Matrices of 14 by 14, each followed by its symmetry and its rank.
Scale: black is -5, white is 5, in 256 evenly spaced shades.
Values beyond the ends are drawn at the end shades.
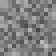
symmetric, full rank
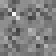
symmetric, rank three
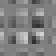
antisymmetric, rank two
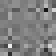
antisymmetric, rank two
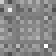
symmetric, rank three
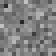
symmetric, full rank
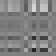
neither, rank one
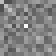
symmetric, rank three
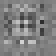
antisymmetric, rank two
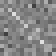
symmetric, full rank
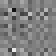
neither, rank two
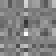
neither, rank two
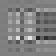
neither, rank one
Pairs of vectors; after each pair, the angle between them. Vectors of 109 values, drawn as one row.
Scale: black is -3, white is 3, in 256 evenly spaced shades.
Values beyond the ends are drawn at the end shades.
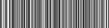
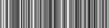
partly aligned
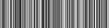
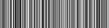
nearly parallel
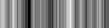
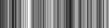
nearly opposite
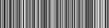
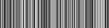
nearly parallel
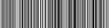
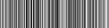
partly aligned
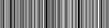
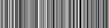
partly opposed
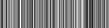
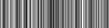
orthogonal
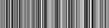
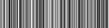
orthogonal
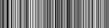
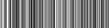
nearly opposite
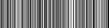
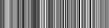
orthogonal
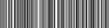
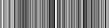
partly aligned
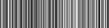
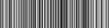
orthogonal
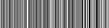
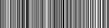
partly opposed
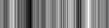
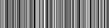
orthogonal
